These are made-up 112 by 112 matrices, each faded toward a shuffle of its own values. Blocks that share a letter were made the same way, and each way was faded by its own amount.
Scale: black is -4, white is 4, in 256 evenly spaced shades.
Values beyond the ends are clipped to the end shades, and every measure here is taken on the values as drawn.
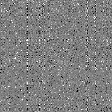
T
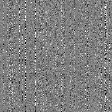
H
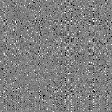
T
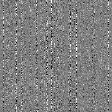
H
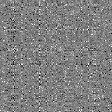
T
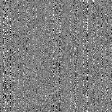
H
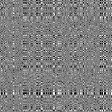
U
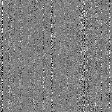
H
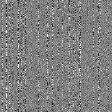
H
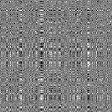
U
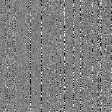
H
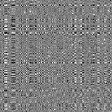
U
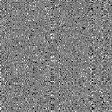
T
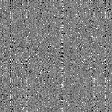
T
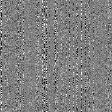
H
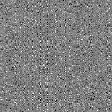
T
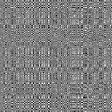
U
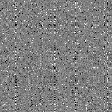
T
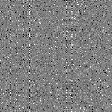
T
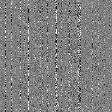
H
